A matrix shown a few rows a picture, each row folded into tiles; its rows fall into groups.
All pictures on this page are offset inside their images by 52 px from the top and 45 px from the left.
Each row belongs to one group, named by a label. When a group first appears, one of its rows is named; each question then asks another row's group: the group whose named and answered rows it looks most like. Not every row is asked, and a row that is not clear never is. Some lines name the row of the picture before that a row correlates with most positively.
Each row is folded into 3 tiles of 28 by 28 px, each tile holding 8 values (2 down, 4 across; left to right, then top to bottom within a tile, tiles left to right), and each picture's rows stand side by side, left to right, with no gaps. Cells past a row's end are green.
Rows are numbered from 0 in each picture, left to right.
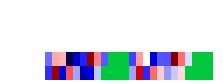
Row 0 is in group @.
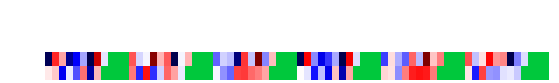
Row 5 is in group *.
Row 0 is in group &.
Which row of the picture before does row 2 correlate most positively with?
1
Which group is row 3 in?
&
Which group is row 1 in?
*
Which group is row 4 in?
@
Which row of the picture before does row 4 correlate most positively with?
1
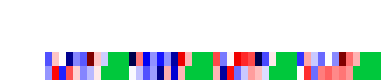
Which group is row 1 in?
&
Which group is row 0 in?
@
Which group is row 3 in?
@
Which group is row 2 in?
*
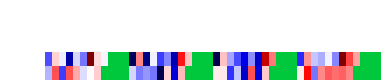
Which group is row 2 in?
&
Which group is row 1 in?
&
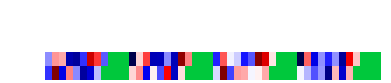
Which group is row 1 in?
&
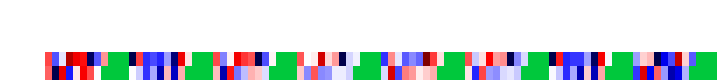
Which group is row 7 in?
@
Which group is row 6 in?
&
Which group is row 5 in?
*
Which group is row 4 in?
@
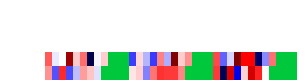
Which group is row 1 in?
@
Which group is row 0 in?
*
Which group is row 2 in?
*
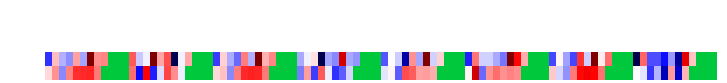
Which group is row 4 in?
@
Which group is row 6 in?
@
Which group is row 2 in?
@
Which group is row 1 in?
*
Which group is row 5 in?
@
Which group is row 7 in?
&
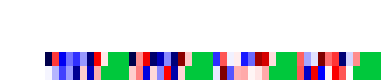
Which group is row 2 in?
@
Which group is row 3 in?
*
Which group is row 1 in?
&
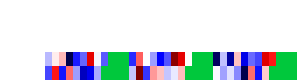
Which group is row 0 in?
@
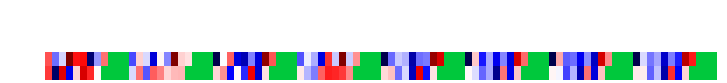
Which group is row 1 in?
@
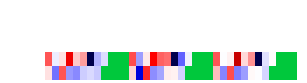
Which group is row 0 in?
*
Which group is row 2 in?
*
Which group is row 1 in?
*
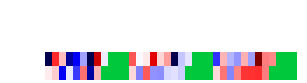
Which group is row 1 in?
*
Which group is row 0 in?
&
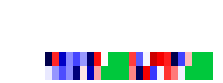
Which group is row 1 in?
*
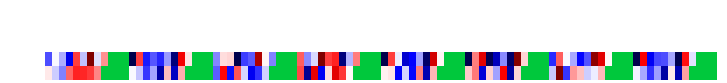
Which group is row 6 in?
@
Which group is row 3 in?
*
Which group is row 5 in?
&
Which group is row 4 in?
&
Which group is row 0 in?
@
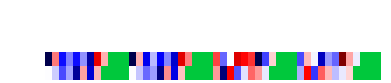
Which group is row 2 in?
*
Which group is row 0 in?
&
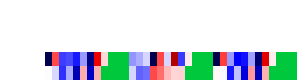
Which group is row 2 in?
&
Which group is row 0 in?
&
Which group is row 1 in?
@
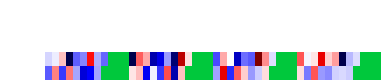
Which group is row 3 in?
*
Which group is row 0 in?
@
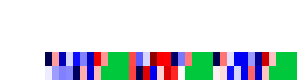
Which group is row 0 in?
&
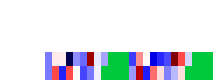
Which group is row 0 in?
@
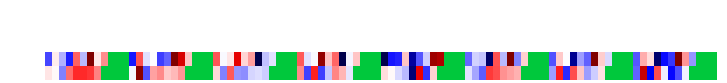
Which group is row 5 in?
@
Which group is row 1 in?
@
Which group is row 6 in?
@
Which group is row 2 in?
*
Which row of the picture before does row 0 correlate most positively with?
0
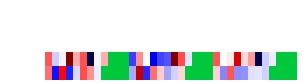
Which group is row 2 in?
*
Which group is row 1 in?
@
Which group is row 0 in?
*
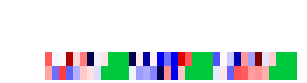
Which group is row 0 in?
*
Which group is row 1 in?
&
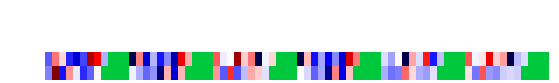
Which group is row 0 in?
@
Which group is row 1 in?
&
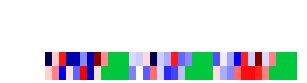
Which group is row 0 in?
&
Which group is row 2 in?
@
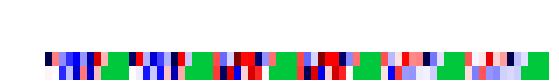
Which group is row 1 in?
&
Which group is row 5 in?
*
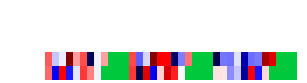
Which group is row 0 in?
*
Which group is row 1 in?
*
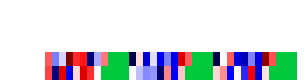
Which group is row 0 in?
*
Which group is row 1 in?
&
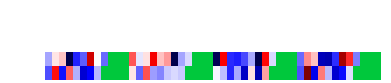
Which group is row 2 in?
&
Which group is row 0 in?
@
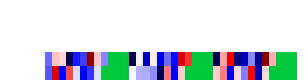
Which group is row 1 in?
&
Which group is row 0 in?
@
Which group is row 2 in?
&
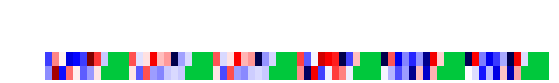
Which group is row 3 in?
*
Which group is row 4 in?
&
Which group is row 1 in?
*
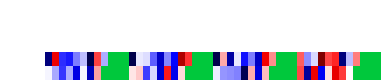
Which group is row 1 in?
&
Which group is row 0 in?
&
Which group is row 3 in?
*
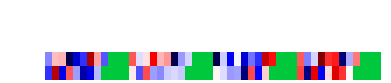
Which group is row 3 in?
*
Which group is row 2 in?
&
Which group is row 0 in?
@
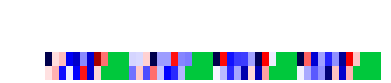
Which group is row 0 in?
&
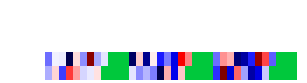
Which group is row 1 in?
&
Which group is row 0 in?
@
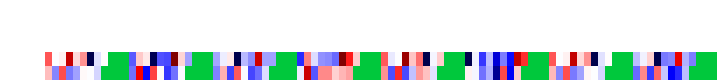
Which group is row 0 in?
*
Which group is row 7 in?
@
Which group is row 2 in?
@
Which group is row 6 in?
*
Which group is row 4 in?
*
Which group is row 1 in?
@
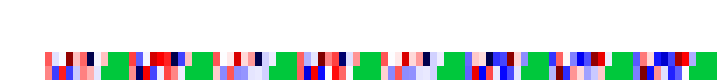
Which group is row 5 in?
@
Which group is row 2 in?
*
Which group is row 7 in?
@
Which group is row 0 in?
*
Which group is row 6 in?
@
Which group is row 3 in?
*
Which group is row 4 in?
*
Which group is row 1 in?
*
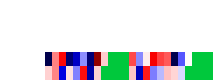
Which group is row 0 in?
&
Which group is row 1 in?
*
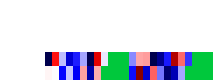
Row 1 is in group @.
